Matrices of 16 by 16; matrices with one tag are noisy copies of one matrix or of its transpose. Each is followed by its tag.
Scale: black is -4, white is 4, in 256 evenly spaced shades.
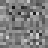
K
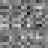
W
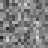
W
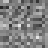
W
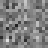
W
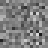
K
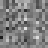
W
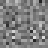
K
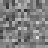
W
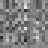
W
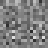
K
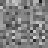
K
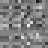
W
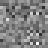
K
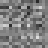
W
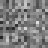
W
